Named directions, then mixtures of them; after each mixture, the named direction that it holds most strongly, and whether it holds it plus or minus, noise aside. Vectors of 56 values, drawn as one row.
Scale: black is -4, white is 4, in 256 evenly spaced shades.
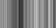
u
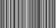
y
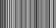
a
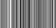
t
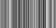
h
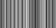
y, plus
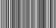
a, minus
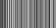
a, plus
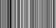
t, minus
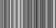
u, minus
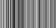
a, minus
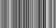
h, plus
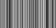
h, minus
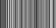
a, plus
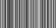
y, minus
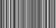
y, plus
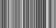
h, plus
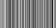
h, minus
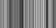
u, plus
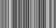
h, plus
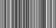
h, plus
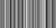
y, plus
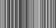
y, minus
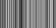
a, plus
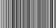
a, minus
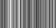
t, plus
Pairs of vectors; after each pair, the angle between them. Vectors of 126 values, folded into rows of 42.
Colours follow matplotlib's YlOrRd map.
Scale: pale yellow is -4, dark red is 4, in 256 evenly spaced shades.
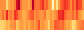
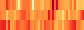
nearly opposite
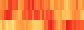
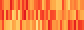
partly aligned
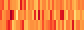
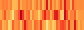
partly opposed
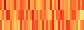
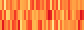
nearly opposite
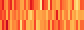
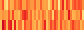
orthogonal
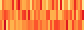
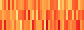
partly aligned
